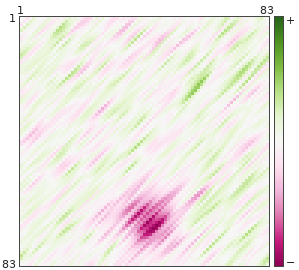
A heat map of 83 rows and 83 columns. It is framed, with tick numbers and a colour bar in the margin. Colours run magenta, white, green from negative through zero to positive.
Odd rows or columns: none. Histogram: skewed, a long tail of low values. Average level on the scale: 50%. Dips: one, in the bottom middle. Ninth with the lowest average: bottom middle.
